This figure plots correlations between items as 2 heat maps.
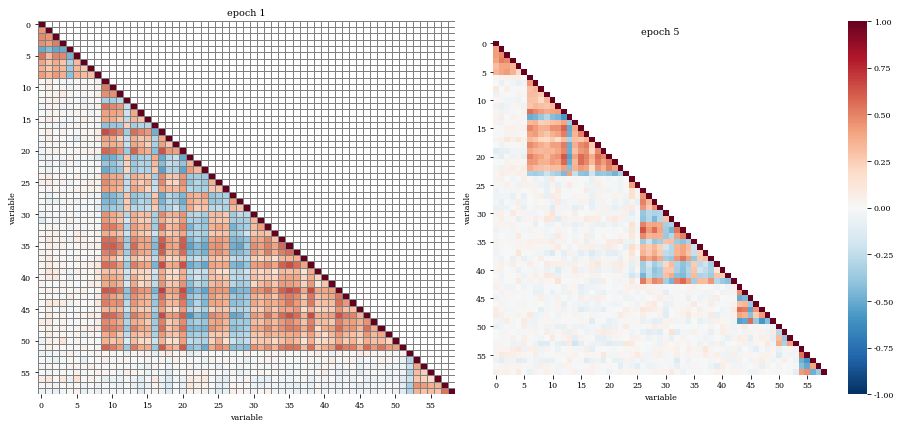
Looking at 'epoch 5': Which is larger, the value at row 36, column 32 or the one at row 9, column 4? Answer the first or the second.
the first
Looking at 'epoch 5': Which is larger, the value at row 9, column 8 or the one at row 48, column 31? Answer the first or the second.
the first
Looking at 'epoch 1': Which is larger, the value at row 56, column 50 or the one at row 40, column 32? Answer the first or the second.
the second
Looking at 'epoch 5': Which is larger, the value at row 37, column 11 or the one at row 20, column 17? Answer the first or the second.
the second
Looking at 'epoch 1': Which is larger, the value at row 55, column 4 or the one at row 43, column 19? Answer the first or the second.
the second
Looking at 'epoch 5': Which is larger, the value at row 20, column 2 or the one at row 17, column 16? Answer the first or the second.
the second
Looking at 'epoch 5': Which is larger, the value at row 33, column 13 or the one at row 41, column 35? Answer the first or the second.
the second
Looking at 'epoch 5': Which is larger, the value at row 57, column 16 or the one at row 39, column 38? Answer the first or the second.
the first
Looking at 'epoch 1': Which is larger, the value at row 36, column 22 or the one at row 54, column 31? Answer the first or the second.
the second
